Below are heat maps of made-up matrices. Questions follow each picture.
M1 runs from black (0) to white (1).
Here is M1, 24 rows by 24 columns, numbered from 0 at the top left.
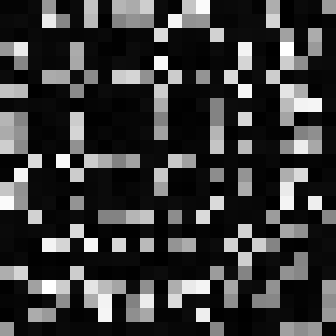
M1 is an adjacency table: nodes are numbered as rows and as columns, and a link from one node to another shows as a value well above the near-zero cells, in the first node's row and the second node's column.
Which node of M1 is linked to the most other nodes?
node 20
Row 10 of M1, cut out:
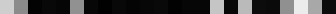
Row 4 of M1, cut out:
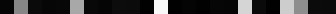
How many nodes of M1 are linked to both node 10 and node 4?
5
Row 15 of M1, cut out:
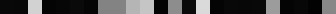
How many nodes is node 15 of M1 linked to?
9
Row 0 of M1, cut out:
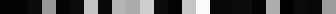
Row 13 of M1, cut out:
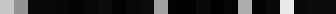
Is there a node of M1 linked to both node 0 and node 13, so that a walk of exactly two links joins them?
no
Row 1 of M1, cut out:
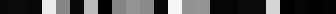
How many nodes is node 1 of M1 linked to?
10
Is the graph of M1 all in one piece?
yes
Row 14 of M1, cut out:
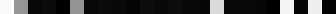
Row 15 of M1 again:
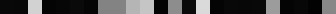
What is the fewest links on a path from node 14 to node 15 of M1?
1
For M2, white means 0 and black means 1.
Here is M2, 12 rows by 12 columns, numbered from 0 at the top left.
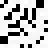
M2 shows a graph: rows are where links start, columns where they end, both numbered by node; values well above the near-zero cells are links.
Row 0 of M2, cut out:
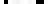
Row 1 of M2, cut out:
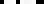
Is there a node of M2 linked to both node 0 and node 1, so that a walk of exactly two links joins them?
yes
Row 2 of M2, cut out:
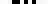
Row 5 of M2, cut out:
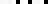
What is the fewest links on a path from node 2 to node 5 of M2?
2
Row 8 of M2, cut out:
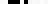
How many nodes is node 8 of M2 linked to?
4
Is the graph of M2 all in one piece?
yes
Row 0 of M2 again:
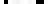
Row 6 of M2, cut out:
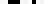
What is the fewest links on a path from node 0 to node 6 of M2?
3
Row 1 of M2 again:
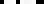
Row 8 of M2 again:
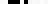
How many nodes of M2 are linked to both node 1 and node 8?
1
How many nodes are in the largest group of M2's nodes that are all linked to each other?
4
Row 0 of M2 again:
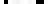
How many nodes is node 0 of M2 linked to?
3
